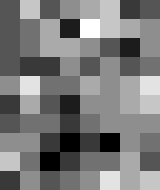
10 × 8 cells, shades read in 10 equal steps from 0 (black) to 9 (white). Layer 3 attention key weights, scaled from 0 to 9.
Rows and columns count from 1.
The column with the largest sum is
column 8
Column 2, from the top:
7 4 4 2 8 6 4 5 4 5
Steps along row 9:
down down up up same up down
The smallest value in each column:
2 2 0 0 2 0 1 3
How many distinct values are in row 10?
7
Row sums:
36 41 33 27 46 35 32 23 30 40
